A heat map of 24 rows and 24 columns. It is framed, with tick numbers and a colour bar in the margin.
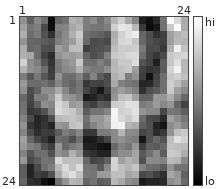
Rings: centred on the top middle. Average level on the scale: 50%. Stripes: upright, repeating 3 times.
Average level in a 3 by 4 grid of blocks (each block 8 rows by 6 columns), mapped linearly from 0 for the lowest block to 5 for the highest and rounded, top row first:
1 3 5 3 / 1 2 4 2 / 0 2 3 2
